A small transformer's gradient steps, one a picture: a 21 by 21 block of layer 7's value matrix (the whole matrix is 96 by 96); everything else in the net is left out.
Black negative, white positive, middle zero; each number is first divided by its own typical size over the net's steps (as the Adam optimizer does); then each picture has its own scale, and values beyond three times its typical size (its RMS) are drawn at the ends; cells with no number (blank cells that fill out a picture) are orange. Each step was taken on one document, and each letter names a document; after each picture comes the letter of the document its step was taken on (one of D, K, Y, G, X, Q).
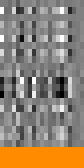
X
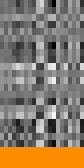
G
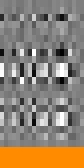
X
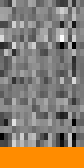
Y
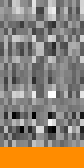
G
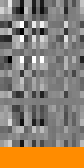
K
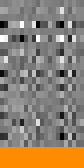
Y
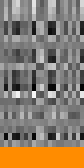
G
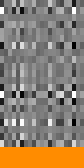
Y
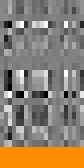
K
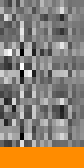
X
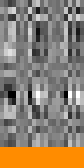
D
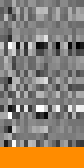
D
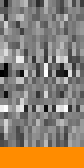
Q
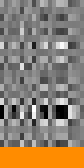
X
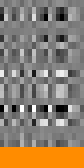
X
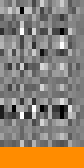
X
